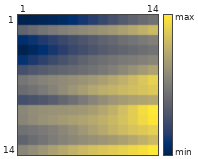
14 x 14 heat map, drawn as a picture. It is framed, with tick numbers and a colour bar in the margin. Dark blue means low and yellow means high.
The top left is the ninth with the lowest average. Streaks run across, left to right. There is an overall slope up to the bottom right. The ninth with the highest average is the bottom right.
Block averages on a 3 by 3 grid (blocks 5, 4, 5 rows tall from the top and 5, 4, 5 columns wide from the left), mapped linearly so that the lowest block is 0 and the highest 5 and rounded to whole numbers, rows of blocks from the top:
012
234
345
